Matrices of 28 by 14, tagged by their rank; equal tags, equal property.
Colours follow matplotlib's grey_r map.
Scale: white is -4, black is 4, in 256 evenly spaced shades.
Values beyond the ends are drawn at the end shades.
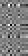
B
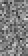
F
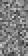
F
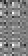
B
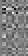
B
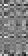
B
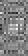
B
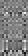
B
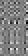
B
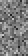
F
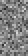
F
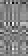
B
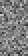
F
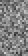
F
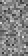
F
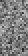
F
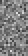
F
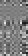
B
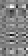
B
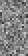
F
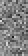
F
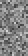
F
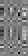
B
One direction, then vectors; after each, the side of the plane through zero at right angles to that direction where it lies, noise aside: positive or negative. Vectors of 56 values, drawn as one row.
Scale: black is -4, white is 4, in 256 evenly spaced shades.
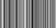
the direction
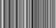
positive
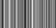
negative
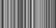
negative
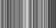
negative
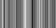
positive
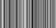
positive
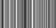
negative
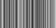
positive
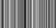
negative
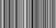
positive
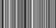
negative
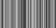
negative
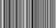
positive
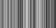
negative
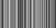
negative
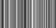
negative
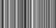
negative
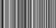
negative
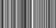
negative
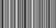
negative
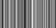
negative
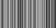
negative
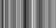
negative
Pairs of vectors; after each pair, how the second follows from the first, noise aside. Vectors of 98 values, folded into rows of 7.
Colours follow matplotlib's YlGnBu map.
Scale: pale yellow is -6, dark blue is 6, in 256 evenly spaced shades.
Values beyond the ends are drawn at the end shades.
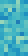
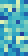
scaled up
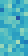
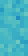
shrunk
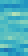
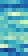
scaled up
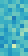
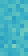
shrunk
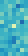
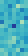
negated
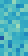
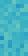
shrunk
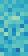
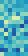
scaled up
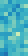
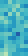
negated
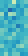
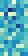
scaled up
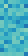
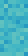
shrunk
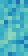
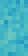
shrunk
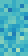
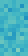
shrunk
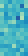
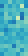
negated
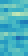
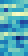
scaled up
